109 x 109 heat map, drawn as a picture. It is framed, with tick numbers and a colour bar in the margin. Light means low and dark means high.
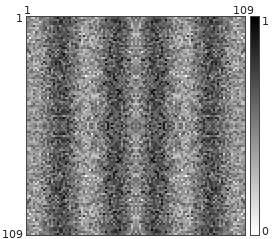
Stripes: upright, repeating 4 times. Slope: none. Mirror symmetry: left to right and top to bottom. Odd rows or columns: none. Seam: none.
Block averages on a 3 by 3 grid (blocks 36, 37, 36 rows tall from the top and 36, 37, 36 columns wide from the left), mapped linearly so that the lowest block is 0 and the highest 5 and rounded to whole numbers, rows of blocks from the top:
050
050
050
